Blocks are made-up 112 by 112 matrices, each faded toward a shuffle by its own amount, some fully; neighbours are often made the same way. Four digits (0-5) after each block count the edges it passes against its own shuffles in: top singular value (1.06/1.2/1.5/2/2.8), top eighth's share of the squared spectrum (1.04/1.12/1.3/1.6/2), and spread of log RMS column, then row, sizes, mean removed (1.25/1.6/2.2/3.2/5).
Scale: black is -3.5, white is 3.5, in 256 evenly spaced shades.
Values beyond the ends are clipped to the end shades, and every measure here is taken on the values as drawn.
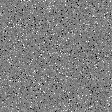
2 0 0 0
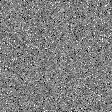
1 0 0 0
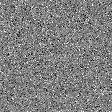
0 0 0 0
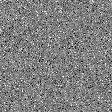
2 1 0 0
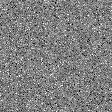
2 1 0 0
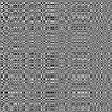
5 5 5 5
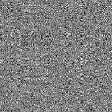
4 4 2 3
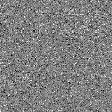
3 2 1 1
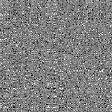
4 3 2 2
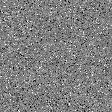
2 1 0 0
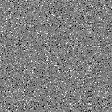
4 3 1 1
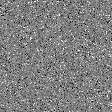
1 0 0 0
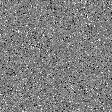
2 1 0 0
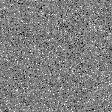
2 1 0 0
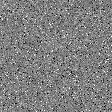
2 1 0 0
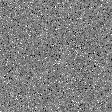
0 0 0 0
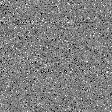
1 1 1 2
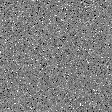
0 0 0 0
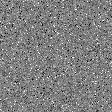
0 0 0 0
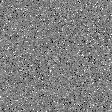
0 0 0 0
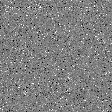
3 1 0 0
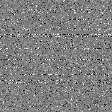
2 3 0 3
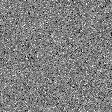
1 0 0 0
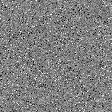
1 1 0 0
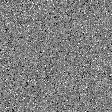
1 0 0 0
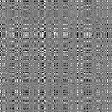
5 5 4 4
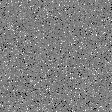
0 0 0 0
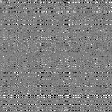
5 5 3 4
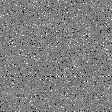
3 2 0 1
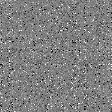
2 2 2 1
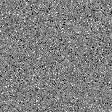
3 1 0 0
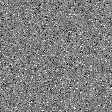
2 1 0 0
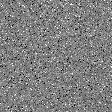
1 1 0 0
